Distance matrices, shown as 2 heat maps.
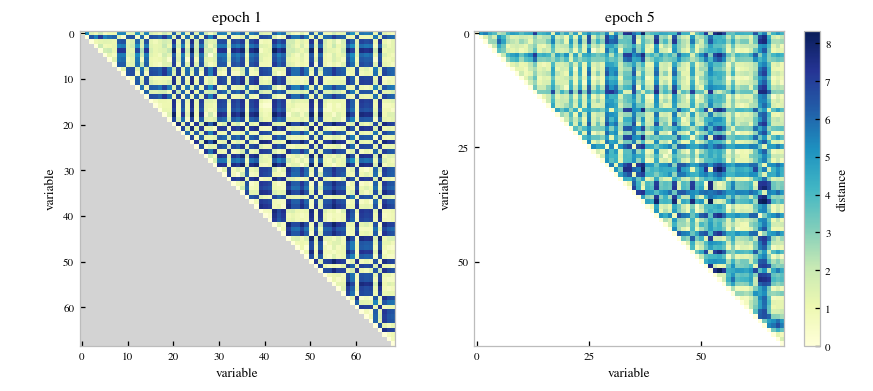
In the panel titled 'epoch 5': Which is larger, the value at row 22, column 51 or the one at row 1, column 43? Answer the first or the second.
the first
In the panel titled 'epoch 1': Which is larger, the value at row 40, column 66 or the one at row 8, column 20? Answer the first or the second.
the second
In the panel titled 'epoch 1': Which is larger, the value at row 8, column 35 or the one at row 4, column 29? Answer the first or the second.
the first
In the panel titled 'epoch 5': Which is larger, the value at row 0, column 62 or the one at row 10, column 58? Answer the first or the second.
the first
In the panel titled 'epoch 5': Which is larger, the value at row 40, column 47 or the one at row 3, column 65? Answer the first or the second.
the first
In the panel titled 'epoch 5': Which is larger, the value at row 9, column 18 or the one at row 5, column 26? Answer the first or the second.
the second
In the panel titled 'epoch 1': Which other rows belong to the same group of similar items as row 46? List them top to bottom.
0, 2, 3, 4, 5, 6, 7, 10, 11, 13, 15, 16, 17, 18, 19, 21, 23, 25, 27, 28, 29, 32, 36, 39, 40, 41, 45, 47, 48, 49, 51, 53, 54, 55, 56, 57, 60, 64, 66, 67, 68
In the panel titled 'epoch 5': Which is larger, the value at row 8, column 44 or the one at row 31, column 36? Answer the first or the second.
the second
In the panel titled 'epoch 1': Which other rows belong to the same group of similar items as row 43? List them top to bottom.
1, 8, 9, 12, 14, 20, 22, 24, 26, 30, 31, 33, 34, 35, 37, 38, 42, 44, 50, 52, 58, 59, 61, 62, 63, 65
